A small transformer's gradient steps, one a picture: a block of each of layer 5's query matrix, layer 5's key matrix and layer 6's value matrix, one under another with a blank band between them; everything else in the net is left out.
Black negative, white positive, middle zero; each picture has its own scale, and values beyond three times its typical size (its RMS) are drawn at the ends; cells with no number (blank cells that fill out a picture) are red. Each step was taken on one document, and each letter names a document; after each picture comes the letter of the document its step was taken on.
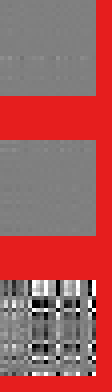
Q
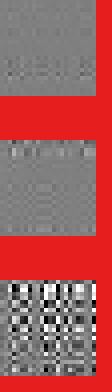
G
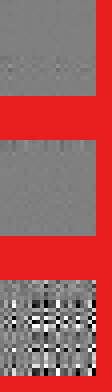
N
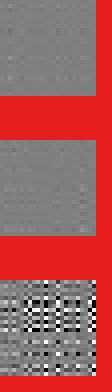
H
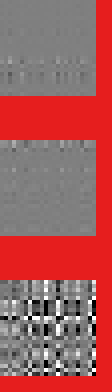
H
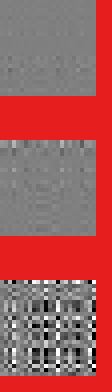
N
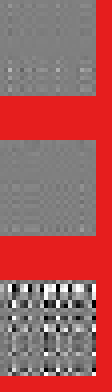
G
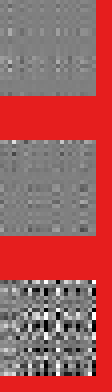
H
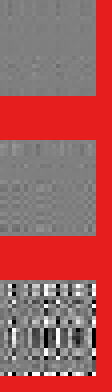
N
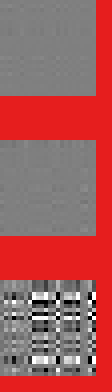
Q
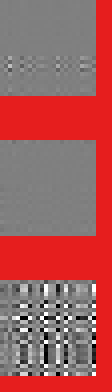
G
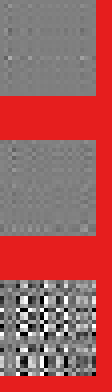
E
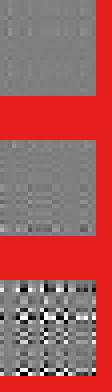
E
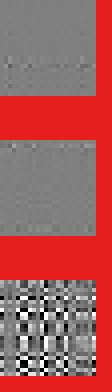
E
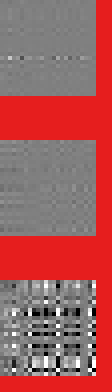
Q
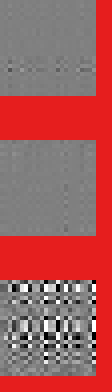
G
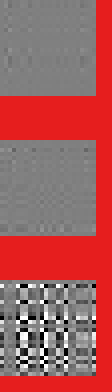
E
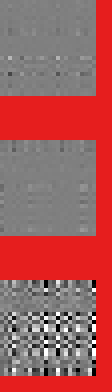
N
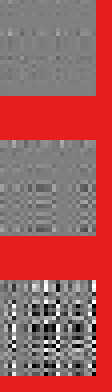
N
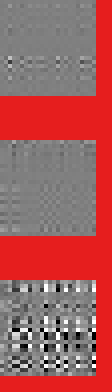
G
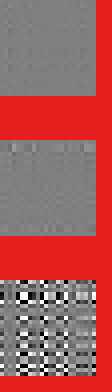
E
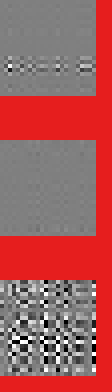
G
